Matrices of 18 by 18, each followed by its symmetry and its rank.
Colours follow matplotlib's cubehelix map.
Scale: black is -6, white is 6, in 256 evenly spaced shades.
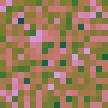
symmetric, full rank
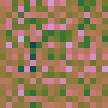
neither, rank three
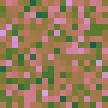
antisymmetric, full rank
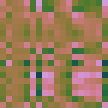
neither, rank two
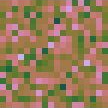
antisymmetric, full rank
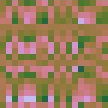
neither, rank two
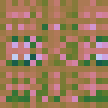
neither, rank two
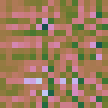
neither, rank three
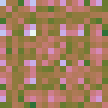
symmetric, rank three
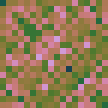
symmetric, full rank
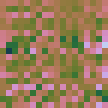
neither, rank three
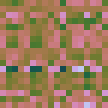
neither, rank three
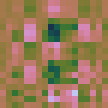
neither, rank two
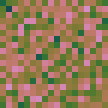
symmetric, full rank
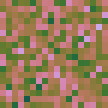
antisymmetric, full rank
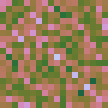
symmetric, full rank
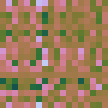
neither, rank three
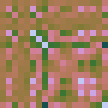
symmetric, rank three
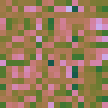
neither, rank three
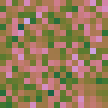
antisymmetric, full rank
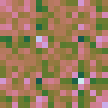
symmetric, rank three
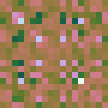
symmetric, rank three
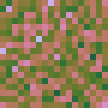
symmetric, full rank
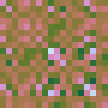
symmetric, rank three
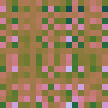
neither, rank two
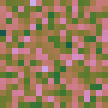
antisymmetric, full rank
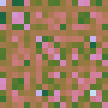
symmetric, rank three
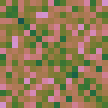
symmetric, full rank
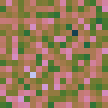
antisymmetric, full rank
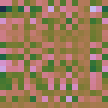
neither, rank two
